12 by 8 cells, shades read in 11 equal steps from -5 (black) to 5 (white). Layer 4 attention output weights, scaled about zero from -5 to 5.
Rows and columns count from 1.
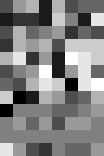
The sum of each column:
-10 1 -8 4 -3 -4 8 15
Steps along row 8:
down up up down down up up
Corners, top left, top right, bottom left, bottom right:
-2 -1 4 1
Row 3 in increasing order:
-3 -2 -2 -1 -1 0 1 2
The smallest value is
-5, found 3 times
